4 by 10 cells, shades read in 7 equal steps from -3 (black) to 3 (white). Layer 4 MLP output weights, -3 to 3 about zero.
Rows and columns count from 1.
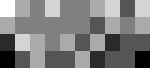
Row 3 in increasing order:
-2 -2 -1 -1 -1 0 1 1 1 2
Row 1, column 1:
3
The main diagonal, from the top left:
3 0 1 -1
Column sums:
-1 2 2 1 0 0 -1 0 -3 -1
